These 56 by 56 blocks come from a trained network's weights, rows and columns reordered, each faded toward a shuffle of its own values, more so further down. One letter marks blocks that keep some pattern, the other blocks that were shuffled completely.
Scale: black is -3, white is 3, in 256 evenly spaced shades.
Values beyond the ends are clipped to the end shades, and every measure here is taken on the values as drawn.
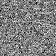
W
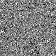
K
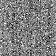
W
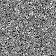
K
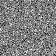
K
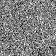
K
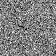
K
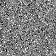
K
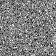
K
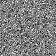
K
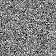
W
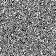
K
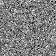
K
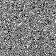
K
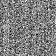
W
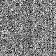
W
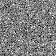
K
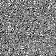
W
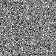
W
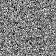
K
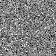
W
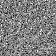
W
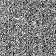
W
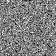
K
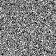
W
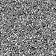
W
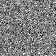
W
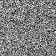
K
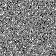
K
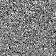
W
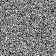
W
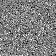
K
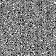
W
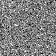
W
